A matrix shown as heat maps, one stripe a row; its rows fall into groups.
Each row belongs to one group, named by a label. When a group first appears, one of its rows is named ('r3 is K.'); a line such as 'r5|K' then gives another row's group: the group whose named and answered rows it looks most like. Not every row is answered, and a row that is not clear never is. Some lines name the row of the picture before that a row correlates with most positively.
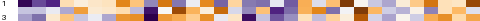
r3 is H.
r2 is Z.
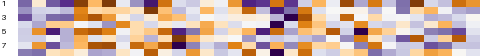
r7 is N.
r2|N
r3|N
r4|H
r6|Z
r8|H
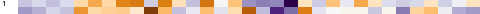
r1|N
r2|N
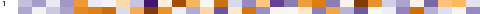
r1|Z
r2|N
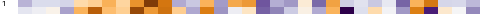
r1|N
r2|N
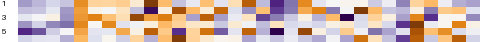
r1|N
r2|Z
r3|N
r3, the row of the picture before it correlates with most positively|2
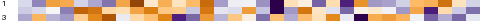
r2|N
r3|N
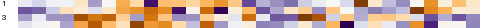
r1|Z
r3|N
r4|N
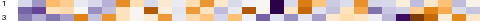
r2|H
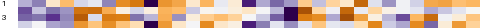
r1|H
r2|N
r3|Z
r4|Z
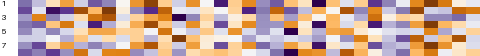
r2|Z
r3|N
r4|H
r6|Z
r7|H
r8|Z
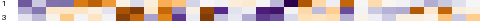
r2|H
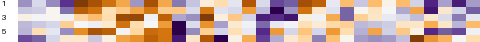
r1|N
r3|N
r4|H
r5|N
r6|H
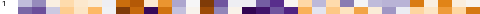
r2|H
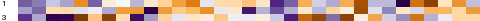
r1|Z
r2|H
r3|Z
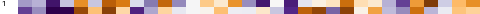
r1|Z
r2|Z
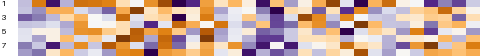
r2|H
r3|H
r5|N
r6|H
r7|Z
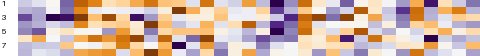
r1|N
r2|Z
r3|Z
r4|N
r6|N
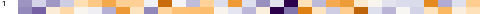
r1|N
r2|H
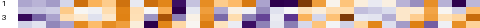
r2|H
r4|Z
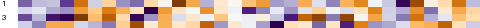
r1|Z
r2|Z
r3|Z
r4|H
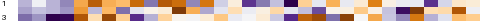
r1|N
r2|Z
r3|Z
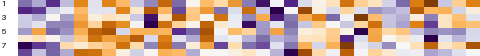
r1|Z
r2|H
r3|Z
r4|Z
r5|N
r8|N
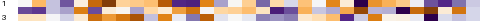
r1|N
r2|Z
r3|N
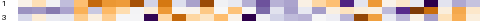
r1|N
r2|Z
